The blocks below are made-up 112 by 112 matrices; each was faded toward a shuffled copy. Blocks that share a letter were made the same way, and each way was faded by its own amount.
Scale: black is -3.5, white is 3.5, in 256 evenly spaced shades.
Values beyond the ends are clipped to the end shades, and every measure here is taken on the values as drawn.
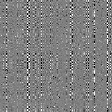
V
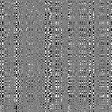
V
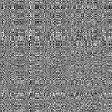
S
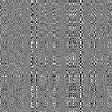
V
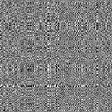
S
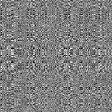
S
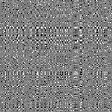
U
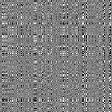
V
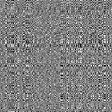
S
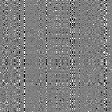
V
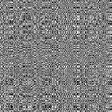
S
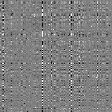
V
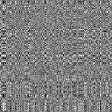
S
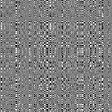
V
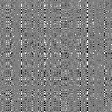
V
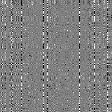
V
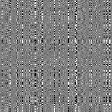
V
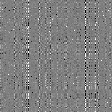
V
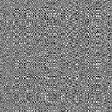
S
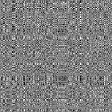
S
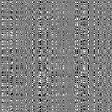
V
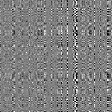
V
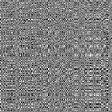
S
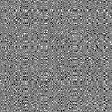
U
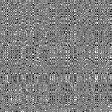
U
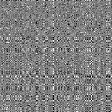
U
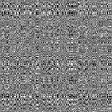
S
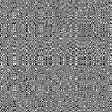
U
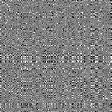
U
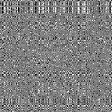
U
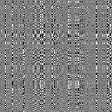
V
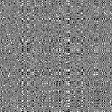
U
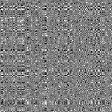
U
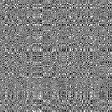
U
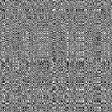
S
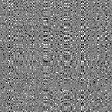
U
